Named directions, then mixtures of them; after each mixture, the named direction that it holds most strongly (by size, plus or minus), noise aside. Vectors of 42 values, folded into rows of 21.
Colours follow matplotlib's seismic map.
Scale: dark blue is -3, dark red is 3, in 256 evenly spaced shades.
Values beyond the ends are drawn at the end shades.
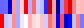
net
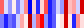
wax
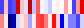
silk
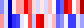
silk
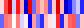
net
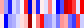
wax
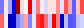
silk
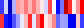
net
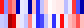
silk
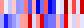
wax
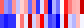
wax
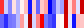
wax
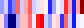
silk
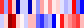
silk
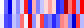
wax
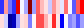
silk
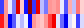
silk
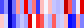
wax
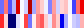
silk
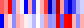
net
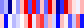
net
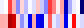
wax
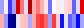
silk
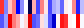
silk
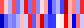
wax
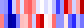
silk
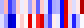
wax
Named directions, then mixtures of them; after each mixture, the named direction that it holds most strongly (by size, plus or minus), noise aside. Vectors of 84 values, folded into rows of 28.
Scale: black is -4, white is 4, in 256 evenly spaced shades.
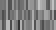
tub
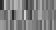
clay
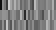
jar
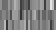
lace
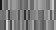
jar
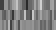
clay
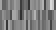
lace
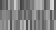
lace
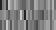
jar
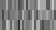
tub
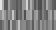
clay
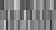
lace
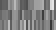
lace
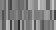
tub
